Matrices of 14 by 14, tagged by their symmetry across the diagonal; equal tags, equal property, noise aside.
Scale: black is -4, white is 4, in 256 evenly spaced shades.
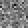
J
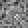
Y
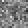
J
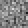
J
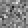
J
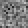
Y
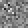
Y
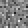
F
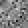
Y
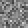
Y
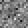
Y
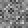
Y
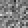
F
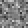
F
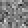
F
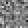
F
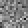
J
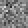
F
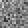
J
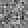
F
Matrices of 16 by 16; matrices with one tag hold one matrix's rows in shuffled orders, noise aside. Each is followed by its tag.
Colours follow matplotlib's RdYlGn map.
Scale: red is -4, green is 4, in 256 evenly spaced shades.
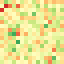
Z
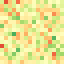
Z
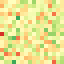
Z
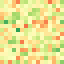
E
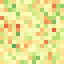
Z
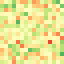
E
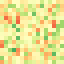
Z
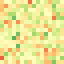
Z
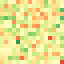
E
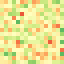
E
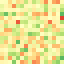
E
